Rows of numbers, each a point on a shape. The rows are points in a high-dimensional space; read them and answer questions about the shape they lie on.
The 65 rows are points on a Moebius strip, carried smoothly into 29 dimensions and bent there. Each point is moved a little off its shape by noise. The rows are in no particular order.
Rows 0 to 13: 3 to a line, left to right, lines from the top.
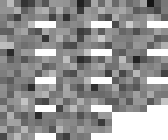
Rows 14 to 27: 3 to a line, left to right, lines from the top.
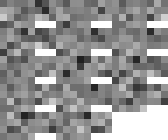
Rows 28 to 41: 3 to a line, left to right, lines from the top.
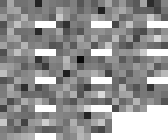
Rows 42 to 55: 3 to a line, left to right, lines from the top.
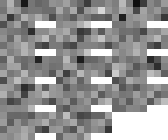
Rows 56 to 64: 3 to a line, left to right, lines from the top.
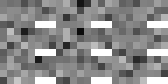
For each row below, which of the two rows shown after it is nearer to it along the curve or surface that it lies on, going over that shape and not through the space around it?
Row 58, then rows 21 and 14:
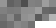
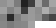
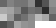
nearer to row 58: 14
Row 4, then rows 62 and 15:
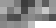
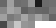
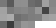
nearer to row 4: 62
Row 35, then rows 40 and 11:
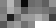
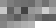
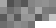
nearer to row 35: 40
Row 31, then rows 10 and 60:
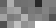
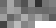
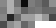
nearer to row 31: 10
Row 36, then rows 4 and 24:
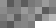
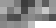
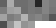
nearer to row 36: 24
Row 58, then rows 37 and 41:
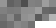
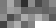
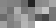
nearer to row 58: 41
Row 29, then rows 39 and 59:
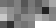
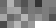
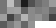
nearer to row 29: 39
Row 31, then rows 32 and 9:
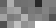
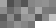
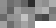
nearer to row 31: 32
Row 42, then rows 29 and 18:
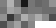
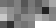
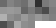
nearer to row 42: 18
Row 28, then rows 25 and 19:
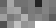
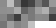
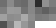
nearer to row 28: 19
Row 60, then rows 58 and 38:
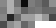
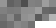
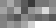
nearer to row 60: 38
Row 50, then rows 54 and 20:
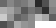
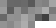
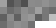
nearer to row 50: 20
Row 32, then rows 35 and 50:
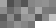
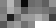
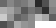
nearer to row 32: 50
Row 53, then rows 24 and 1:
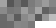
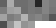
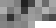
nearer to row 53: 24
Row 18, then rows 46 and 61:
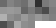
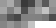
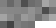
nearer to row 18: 61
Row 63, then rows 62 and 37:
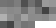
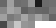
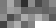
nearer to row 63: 62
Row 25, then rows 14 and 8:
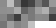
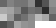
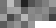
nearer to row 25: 8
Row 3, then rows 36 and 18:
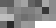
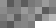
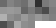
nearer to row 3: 36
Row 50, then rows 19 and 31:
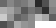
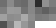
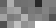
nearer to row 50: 19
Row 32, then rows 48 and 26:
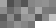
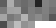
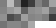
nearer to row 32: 48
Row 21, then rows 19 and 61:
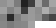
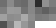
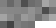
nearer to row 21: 19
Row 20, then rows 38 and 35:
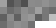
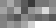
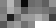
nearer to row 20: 38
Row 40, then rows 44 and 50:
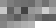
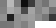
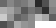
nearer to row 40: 44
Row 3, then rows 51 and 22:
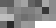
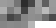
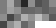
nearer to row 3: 22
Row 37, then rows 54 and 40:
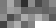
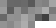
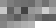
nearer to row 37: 40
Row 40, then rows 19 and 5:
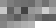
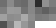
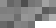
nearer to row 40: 5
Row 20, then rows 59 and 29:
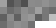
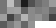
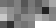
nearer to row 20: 29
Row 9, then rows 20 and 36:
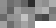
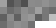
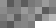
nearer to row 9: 20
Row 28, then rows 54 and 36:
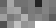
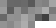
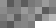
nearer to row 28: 36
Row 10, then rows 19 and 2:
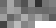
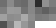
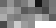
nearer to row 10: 2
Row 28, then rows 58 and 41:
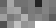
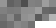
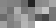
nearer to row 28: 58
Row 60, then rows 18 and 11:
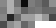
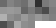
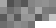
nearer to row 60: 18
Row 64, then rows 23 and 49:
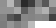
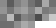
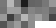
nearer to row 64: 49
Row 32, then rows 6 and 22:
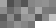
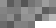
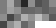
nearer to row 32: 6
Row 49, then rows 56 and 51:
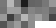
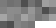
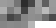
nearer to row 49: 51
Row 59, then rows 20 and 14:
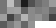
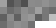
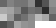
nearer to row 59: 14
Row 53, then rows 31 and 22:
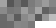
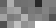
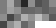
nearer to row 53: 31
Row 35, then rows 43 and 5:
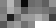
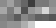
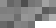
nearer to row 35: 43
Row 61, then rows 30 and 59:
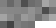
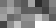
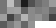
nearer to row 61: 30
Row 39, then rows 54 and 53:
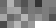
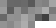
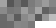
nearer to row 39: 53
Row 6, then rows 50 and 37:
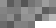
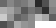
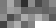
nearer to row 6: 50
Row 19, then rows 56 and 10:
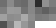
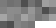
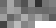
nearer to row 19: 56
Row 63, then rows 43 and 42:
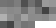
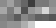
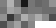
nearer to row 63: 42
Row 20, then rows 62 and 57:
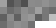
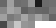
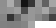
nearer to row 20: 62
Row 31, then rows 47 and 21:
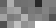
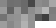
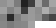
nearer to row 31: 21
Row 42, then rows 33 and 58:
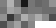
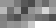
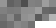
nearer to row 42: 33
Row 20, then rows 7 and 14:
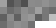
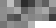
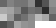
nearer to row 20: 14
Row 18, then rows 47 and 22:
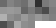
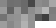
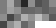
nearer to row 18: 22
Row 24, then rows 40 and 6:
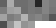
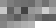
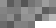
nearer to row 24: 6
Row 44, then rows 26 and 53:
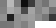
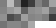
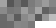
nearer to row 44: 26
